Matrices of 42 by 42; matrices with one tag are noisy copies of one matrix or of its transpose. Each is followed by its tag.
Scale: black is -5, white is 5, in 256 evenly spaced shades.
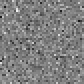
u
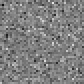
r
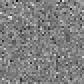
u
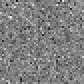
u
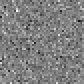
u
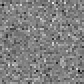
r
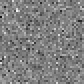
u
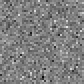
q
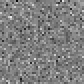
u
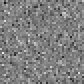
r
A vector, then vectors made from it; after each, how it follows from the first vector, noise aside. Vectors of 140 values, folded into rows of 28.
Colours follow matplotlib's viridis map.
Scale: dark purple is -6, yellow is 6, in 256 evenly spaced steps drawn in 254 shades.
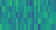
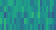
wrapped around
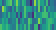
scaled up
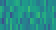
wrapped around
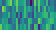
scaled up
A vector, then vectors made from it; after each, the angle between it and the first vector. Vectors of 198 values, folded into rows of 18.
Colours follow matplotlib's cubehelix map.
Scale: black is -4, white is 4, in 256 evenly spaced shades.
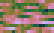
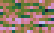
nearly parallel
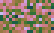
partly opposed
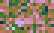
partly aligned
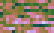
nearly parallel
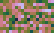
partly opposed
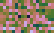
partly aligned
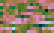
nearly parallel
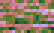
nearly opposite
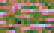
nearly opposite
